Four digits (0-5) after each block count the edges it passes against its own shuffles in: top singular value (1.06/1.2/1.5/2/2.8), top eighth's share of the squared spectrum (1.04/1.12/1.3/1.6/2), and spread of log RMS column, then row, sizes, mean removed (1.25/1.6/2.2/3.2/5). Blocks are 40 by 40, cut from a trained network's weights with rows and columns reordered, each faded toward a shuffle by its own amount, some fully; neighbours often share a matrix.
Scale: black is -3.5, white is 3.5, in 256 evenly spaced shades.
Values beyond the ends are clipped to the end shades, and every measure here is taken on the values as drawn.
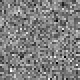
1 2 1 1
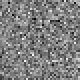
0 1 0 0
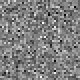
2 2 1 1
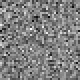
1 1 0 0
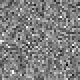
2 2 1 0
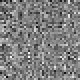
3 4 2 2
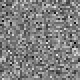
1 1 0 0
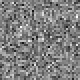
2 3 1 0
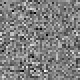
2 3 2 1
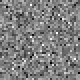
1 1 0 0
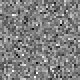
0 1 0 0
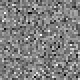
0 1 0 0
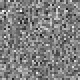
2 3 0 1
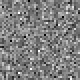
0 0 0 0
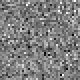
0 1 0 0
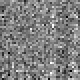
2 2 0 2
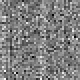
2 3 0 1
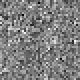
1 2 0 1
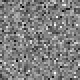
0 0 0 0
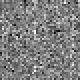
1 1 0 1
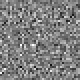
3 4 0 2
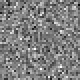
0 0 0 0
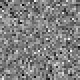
0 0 0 0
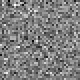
2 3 0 1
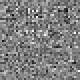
2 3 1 2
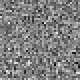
1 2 1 1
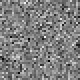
0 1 0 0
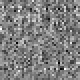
2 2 0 2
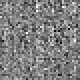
2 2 0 2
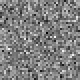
0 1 0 0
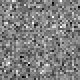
1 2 0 1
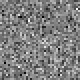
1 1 0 0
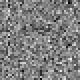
2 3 1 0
